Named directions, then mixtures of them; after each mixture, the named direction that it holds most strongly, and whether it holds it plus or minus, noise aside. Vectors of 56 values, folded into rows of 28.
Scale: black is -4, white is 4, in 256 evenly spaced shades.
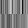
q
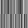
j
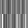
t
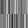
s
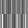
t, plus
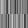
s, minus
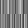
j, minus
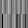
t, minus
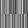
j, minus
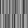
j, minus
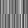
j, minus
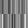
t, plus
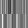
t, plus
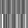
t, plus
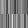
s, minus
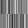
s, plus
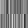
s, minus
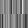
t, minus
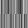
j, plus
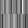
t, minus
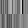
q, plus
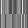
q, minus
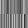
j, plus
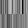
q, plus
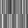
q, minus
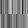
q, plus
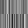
s, plus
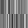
s, plus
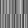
j, minus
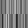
t, minus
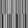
t, minus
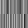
j, plus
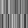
s, minus
